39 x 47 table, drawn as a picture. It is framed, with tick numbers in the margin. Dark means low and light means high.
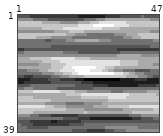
Stripes running across repeat 3 times from top to bottom. The ninth with the highest average is the centre. Streaks run across, left to right.
